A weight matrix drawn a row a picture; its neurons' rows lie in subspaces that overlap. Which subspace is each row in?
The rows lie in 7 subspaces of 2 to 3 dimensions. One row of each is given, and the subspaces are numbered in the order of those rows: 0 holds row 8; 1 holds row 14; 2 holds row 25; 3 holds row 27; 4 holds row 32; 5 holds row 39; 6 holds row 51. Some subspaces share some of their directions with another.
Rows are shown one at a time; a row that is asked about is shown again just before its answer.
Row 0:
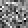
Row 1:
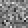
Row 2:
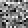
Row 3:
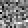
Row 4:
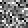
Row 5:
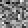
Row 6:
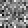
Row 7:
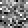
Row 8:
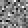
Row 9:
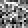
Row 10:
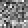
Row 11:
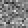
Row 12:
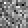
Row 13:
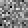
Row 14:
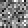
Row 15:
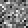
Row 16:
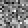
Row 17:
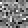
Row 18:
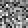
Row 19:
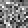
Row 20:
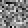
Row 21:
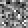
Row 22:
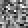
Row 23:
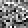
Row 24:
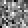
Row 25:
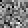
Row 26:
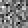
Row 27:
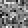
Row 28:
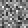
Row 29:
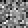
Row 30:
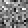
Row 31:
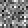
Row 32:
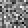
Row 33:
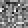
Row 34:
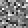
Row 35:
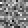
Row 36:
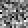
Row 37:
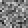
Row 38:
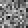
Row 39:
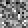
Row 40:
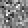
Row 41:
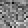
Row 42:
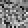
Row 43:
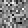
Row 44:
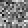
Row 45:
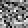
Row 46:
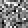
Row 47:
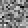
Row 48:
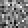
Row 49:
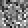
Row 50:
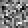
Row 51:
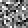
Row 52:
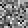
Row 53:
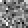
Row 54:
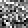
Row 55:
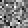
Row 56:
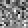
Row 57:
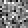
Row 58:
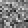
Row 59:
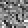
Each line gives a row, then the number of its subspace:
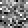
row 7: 4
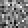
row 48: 6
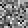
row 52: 2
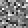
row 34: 0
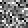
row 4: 4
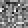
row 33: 0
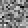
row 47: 0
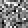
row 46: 0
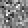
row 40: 6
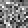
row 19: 2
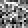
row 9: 3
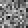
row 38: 2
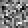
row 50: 6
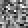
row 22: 0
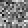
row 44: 1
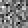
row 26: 6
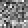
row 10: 1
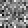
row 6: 1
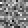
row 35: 4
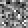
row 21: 5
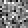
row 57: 3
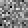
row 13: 1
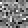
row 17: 4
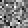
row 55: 2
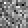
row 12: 3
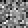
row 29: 2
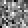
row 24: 3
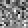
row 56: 5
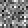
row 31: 1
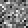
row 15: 2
